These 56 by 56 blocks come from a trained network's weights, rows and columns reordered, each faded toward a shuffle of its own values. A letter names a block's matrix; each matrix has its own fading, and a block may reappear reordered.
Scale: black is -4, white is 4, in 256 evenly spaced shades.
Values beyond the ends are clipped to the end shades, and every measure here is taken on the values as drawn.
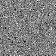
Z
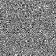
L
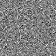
L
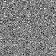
L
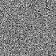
L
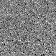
Z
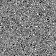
Z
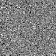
L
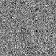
L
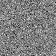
Z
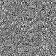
L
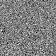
Z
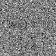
L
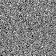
Z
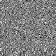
L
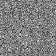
L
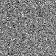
L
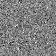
Z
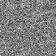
L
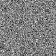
L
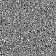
L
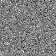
Z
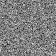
Z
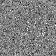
Z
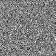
L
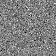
Z
